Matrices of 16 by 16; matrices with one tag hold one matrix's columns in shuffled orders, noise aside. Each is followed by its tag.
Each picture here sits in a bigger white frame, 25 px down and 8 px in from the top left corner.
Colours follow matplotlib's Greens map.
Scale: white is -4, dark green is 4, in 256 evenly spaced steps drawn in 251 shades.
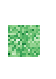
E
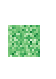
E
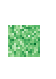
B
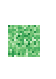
E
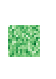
B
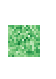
B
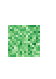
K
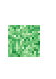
B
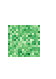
E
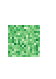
K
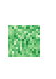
B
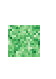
B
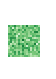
K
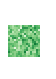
B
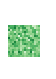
B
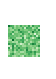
K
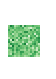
K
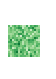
B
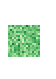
K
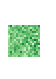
K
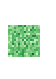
E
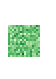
E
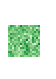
K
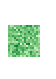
K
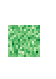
B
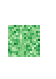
K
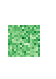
K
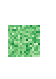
K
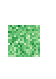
K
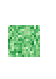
B
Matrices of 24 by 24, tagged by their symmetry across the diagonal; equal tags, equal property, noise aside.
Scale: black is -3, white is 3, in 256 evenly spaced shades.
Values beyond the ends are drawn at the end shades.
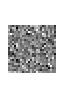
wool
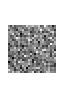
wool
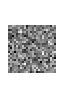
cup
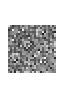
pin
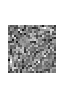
pin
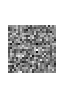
cup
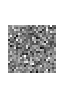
cup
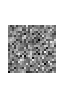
cup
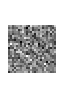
wool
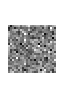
cup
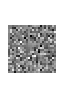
wool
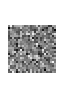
wool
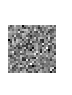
pin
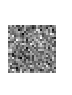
wool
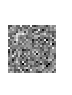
pin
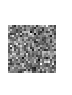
cup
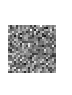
cup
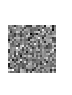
wool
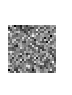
cup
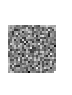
pin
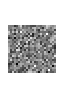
wool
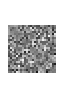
pin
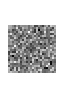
pin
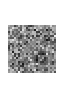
pin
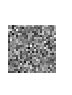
wool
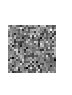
cup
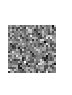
wool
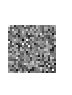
pin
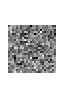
cup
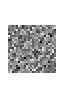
pin
